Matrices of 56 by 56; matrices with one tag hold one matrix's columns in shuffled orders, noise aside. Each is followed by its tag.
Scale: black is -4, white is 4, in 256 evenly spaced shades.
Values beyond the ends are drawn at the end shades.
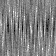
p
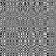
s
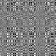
s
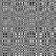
s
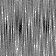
p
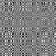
s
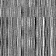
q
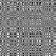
s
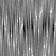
p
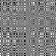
s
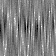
p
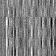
q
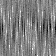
p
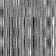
q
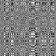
s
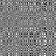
s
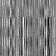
q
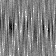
p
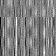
q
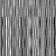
q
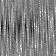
p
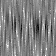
p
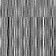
q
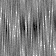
p
